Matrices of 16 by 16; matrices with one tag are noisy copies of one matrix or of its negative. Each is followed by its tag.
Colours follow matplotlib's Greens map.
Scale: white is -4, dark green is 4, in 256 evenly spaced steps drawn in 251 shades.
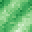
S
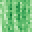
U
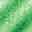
S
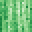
U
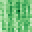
U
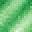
S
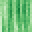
U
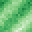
S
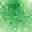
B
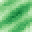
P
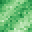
S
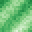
S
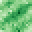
P
